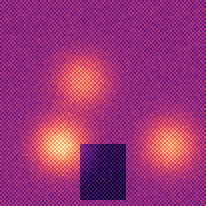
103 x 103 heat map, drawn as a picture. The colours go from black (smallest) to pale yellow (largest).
There is no overall slope. An odd patch, lower than its surroundings, sits in the bottom middle. Three bumps rise from the field. The ninth with the lowest average is the bottom middle.
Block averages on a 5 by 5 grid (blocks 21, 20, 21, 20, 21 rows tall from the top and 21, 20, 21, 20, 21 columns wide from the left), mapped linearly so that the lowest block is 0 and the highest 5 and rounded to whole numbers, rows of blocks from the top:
2 2 2 2 2 / 2 3 3 2 2 / 2 3 3 2 2 / 3 5 1 3 4 / 2 2 0 2 2
